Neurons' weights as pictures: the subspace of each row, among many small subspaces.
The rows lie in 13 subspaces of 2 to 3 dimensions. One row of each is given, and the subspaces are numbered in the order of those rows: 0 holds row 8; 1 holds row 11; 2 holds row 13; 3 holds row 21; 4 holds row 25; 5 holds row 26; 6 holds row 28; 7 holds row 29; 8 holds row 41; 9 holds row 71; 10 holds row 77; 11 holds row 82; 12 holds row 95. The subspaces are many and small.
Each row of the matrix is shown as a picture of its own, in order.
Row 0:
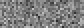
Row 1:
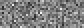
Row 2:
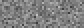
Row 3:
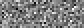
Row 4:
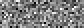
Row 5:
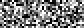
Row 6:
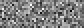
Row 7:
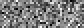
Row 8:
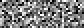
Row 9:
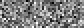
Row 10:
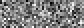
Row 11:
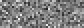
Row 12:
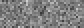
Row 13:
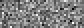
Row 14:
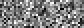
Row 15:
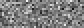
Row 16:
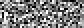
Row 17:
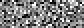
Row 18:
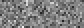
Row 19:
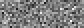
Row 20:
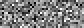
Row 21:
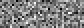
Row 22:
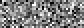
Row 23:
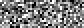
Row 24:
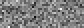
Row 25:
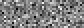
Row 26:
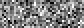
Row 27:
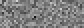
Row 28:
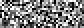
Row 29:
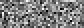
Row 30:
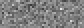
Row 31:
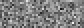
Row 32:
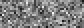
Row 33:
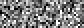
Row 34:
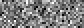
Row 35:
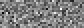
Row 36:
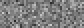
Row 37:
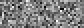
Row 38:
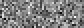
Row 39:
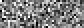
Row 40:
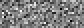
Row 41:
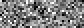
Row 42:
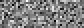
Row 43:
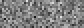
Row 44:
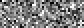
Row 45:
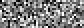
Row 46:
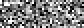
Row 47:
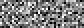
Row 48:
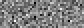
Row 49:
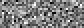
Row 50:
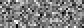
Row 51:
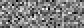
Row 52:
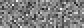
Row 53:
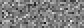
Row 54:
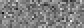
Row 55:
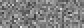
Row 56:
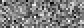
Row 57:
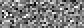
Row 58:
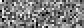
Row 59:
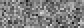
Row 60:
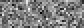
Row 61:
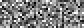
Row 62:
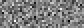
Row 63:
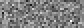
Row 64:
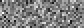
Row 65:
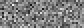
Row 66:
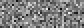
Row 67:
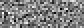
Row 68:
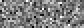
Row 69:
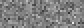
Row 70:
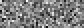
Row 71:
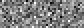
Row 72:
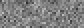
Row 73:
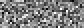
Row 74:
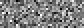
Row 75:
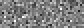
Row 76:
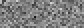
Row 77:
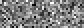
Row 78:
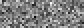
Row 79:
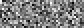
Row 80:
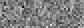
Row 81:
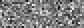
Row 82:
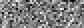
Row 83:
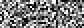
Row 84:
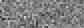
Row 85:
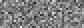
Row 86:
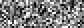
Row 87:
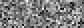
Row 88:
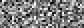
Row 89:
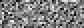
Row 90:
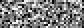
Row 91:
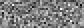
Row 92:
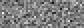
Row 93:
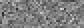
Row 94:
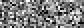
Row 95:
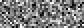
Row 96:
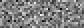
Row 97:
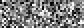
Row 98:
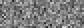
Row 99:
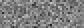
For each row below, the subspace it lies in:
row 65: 0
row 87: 7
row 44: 12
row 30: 5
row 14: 2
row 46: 6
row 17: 4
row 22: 10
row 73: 12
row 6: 0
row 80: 11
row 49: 10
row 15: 6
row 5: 4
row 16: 7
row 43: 9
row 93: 11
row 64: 8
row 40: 5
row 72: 8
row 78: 6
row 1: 3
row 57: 5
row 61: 3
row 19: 2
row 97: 10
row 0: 2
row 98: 2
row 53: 5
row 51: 1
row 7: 11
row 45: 1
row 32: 11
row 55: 3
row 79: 6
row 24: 6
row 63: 5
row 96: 0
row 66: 3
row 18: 8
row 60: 11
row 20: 0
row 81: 6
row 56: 10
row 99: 4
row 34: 8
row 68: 0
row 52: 3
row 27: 6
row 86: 5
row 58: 1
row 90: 12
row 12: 8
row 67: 7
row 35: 12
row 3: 2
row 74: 12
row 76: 6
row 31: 7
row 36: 12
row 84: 1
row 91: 10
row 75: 4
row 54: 11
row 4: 2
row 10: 10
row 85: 0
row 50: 12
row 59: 5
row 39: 1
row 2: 4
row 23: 12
